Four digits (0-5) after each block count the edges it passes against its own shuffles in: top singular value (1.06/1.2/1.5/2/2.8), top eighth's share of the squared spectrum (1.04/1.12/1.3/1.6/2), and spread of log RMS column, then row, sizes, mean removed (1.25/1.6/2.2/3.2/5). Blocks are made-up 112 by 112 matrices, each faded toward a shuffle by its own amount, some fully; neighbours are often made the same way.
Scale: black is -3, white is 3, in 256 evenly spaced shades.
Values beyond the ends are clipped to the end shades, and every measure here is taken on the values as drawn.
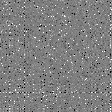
4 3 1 1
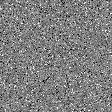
0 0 0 0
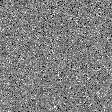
0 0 0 0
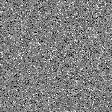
3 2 0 1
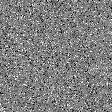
0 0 0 0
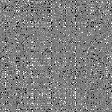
5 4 3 3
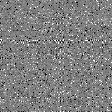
4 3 2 2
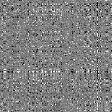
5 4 3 3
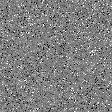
0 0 0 0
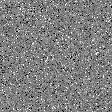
0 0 0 0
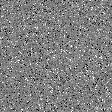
0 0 0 0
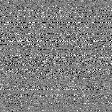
2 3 0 4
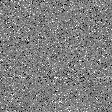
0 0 0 1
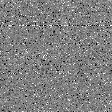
2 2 0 2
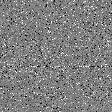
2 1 0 1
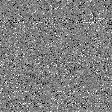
1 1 0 2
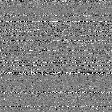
2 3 0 4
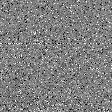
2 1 0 2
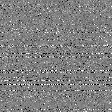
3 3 0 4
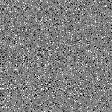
4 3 1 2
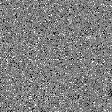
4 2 1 1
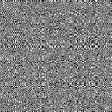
5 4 3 3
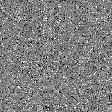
4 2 1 1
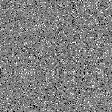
4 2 1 1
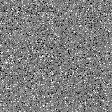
3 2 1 1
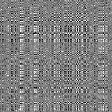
5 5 4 4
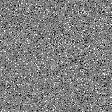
3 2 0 1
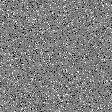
2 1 0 0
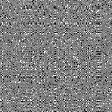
5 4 3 3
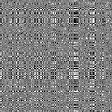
5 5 4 4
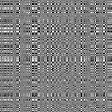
5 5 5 5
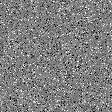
2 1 0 0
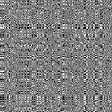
5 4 4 3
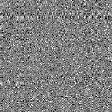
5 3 2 2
